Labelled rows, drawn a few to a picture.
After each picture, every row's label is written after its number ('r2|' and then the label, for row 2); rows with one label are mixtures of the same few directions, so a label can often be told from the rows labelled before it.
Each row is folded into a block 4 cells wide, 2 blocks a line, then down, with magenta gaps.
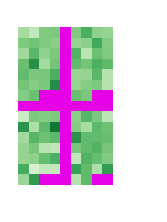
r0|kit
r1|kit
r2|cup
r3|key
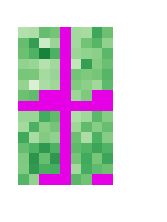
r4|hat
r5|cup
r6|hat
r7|hat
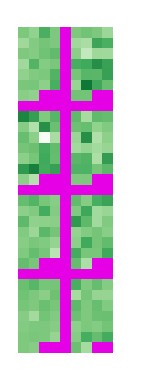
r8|cup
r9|hat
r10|hat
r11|kit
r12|kit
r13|hat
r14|kit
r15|cup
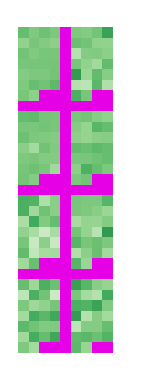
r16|cup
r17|key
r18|kit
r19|hat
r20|hat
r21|key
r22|cup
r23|cup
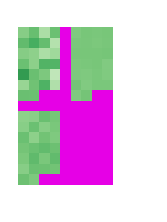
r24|cup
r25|key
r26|hat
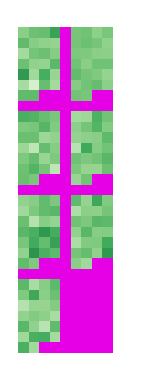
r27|key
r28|cup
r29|kit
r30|cup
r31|hat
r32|cup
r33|key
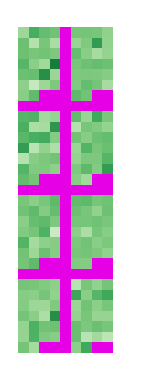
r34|key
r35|kit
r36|cup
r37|cup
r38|key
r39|kit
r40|key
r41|cup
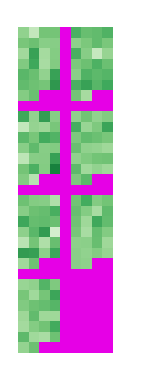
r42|kit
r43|hat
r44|cup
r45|cup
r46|key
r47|kit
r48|cup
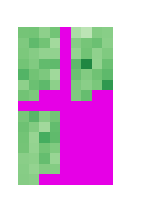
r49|cup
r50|kit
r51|kit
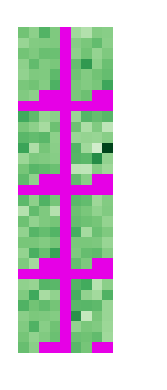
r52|cup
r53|kit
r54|cup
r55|key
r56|cup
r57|cup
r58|hat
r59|cup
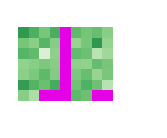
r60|hat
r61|kit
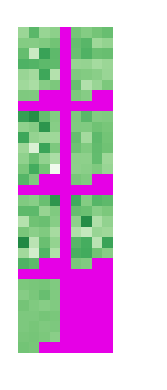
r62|kit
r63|hat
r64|kit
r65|kit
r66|key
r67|kit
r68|kit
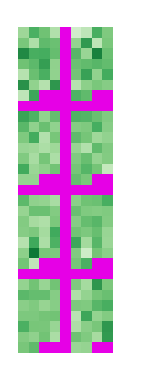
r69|key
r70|hat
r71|hat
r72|kit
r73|key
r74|key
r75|cup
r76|cup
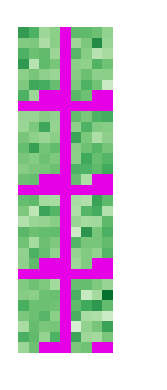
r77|cup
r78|kit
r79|kit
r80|hat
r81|hat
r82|cup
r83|key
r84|cup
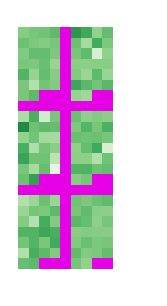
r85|key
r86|hat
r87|cup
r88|key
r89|hat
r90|hat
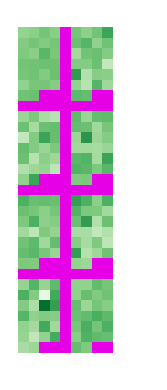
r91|hat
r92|key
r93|hat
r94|kit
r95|kit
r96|hat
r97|kit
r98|hat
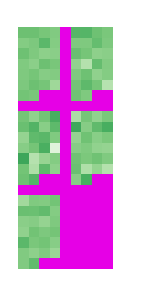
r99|kit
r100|kit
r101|key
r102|cup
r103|cup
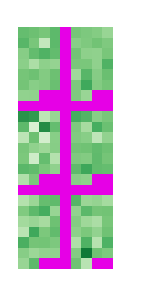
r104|kit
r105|key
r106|hat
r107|hat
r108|cup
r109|key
